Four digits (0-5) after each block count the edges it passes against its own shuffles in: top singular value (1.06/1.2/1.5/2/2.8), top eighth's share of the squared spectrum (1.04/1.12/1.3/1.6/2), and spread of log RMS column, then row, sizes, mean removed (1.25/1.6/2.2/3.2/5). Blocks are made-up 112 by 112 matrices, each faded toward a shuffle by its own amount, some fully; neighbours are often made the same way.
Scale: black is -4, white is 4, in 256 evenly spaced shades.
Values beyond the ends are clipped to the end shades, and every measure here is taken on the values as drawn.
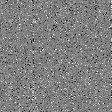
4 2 1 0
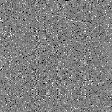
4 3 2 1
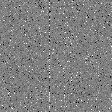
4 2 1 0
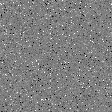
2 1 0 0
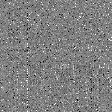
4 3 2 1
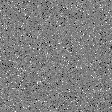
2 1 0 0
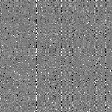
5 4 3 2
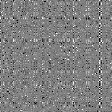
5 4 3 2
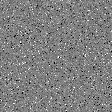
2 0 0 0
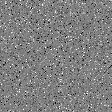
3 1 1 0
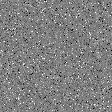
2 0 0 0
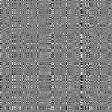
5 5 4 4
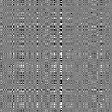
5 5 4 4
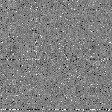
4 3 1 2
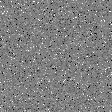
0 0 0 0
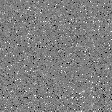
3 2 0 1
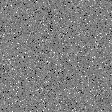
2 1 0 0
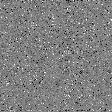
3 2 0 1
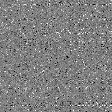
4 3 1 2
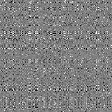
5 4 3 3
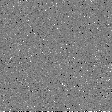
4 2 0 1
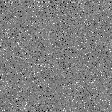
3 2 0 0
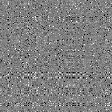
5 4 2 3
